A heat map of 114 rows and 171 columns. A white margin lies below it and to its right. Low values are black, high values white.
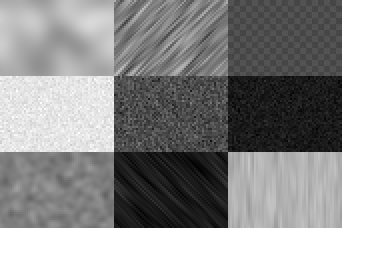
It is made of 3 by 3 panels. Panel 1,1: high, smooth. Panel 1,2: middling, slanting up to the right. Panel 1,3: low, checkered, faint in contrast. Panel 2,1: very high, fine-grained, faint in contrast. Panel 2,2: low, fine-grained. Panel 2,3: very low, fine-grained, faint in contrast. Panel 3,1: middling, blotchy, faint in contrast. Panel 3,2: very low, slanting down to the right, faint in contrast. Panel 3,3: high, streaked downward, faint in contrast.
